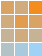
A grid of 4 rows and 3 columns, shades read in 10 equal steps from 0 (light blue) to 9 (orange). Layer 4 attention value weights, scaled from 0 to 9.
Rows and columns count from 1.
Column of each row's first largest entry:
3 2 2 1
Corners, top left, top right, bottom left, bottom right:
6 9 2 0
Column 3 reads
9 6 4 0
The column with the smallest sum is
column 1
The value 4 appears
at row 3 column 1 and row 3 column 3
